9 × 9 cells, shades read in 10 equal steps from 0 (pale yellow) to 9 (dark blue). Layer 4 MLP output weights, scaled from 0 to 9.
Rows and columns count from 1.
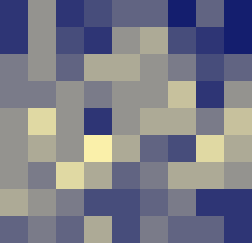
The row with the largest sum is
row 1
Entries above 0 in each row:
9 9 9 9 9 8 9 9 9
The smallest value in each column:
3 1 1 0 3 3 2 1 2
